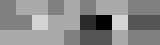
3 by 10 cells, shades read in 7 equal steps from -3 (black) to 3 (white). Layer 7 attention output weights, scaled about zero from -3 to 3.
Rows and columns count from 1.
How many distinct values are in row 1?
2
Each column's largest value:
1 1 2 1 1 0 1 2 0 0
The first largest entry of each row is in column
2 3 1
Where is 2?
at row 2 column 3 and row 2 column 8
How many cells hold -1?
4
